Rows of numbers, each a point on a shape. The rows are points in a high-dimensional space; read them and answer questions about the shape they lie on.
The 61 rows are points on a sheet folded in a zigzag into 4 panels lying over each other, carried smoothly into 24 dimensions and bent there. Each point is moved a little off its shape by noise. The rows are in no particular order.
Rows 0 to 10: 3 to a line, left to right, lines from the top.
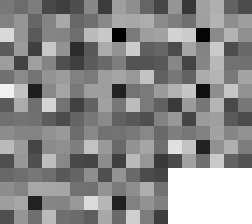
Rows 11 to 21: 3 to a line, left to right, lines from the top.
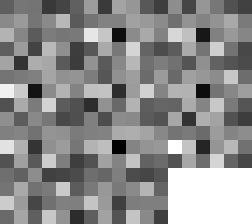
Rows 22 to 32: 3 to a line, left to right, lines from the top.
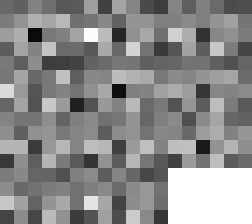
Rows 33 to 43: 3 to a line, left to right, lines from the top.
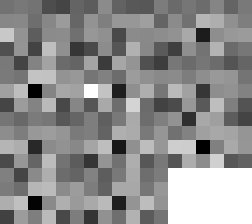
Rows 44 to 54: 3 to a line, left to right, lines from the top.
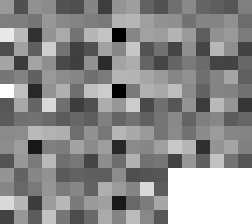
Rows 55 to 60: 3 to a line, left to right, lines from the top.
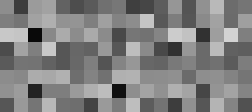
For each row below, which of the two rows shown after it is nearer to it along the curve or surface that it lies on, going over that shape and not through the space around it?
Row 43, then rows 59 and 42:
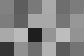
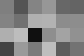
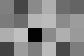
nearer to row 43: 42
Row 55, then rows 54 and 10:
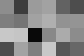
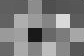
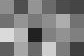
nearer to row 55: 10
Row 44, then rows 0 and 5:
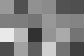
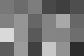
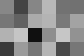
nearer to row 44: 0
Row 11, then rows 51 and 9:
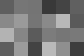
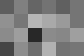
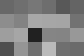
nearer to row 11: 9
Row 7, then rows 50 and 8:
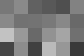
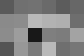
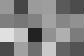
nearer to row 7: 50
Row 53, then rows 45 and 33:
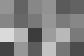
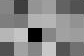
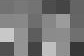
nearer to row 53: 33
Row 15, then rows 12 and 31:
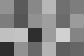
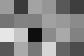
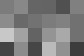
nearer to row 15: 31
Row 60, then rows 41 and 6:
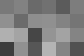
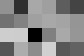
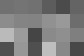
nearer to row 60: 6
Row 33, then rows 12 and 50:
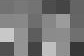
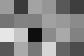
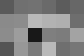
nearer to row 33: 50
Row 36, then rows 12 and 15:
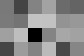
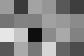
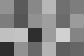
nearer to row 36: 15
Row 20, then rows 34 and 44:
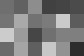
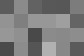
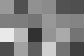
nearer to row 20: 44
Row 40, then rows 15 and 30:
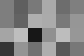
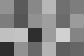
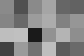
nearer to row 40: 15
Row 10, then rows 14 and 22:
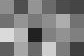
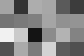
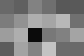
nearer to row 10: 14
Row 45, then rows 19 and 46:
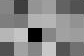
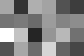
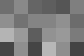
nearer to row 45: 19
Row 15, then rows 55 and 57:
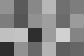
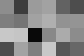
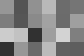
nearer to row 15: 57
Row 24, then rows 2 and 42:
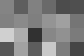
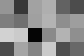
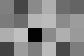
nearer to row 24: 2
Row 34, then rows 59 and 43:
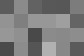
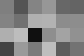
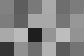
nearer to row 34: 43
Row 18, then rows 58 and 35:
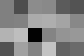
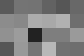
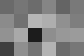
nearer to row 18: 58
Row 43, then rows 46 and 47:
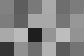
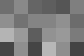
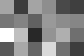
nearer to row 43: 46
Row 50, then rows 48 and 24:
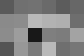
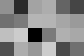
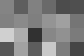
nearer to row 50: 24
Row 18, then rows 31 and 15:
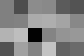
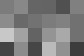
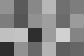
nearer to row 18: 15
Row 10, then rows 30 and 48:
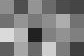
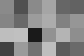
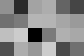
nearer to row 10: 48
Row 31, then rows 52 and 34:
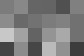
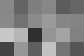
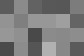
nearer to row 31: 34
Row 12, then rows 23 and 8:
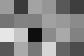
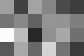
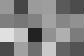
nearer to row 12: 23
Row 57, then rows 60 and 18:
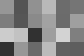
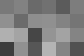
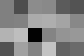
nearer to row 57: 60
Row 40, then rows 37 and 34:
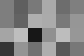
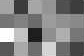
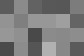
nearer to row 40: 34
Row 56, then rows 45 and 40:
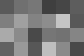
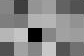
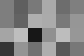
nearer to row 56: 45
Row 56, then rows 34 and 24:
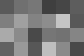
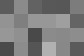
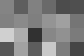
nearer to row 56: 24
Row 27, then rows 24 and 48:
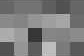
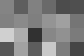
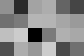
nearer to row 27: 24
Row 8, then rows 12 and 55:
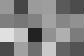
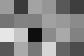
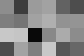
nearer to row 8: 55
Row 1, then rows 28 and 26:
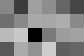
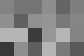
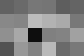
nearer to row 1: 26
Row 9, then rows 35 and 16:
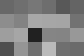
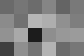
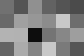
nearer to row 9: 35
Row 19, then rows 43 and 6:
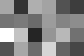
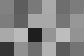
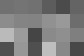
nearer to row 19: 6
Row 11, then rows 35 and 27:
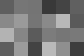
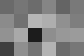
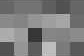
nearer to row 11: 27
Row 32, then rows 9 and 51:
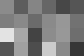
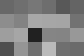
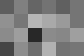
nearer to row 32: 9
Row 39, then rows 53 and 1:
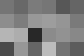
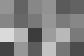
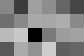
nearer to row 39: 53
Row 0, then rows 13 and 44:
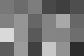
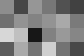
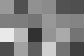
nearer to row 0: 44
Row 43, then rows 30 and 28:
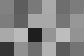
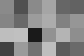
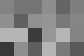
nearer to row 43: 28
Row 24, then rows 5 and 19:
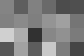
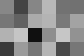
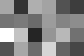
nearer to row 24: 19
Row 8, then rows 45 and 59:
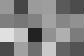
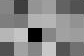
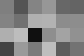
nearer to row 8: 45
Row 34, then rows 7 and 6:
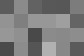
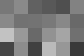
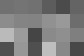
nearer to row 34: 7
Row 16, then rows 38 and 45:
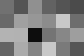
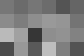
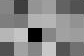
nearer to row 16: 45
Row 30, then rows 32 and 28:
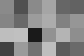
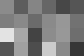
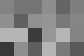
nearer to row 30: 28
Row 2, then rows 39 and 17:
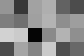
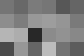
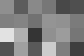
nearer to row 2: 17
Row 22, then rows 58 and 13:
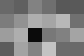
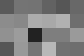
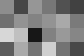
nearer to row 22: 58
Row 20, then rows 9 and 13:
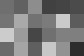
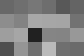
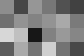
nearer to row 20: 13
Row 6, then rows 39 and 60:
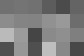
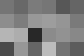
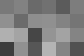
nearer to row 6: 39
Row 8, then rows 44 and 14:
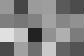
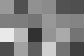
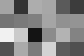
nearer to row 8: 44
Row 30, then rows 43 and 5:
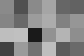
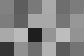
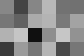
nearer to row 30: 5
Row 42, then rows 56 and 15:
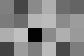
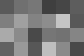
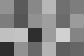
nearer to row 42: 15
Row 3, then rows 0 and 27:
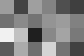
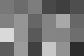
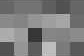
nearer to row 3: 0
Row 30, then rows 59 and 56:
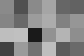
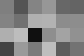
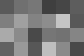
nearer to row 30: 59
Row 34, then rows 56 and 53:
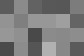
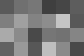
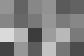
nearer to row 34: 53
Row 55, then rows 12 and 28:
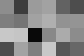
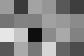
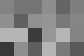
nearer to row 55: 12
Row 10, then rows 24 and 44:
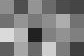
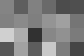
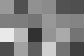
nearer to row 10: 44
